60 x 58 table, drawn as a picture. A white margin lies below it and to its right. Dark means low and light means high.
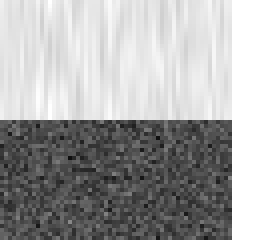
It is made of 2 by 1 panels. Panel 1,1: very high, streaked downward, faint in contrast. Panel 2,1: low, fine-grained.
